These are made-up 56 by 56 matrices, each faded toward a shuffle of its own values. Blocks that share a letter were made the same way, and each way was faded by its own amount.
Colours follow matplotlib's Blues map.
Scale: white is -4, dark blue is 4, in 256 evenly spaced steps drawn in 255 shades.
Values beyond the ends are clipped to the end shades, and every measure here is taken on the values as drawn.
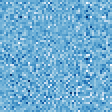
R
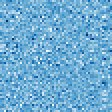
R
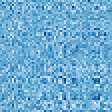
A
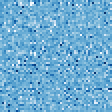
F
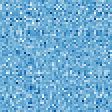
R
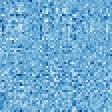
R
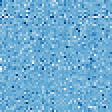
F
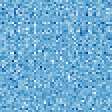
R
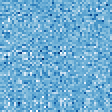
R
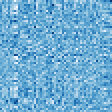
A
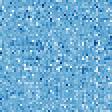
F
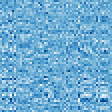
A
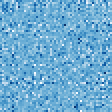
F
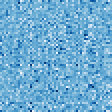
R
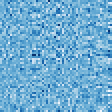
A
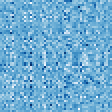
A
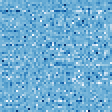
F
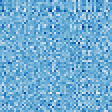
A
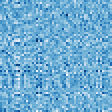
A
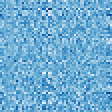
A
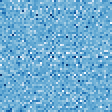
R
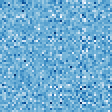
R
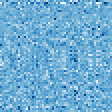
R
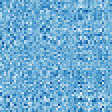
A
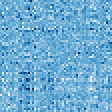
R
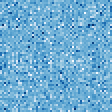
F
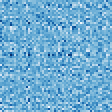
A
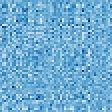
A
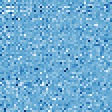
F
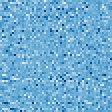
F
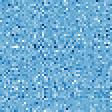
F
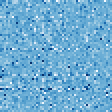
F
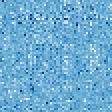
F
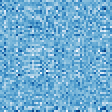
A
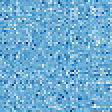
F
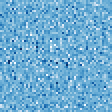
F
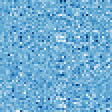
R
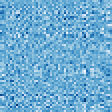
A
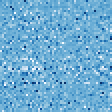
F
